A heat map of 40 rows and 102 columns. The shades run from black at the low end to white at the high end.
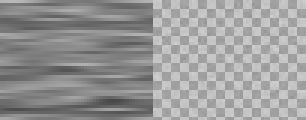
The table splits into one row of 2 panels. Panel 1,1: middling, streaked across. Panel 1,2: high, checkered.
